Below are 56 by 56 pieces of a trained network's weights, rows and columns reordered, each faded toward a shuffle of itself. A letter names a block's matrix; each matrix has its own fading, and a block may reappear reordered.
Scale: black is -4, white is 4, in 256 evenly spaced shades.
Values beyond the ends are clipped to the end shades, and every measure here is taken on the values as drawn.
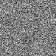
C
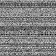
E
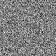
C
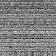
E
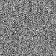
C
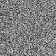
C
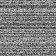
E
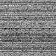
E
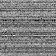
E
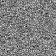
C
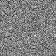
C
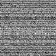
E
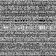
E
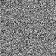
C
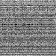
E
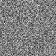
C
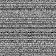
E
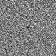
C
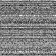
E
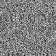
C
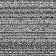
E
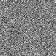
C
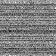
E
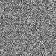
C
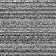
E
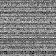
E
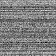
E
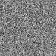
C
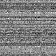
E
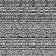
E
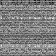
E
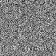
C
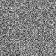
C
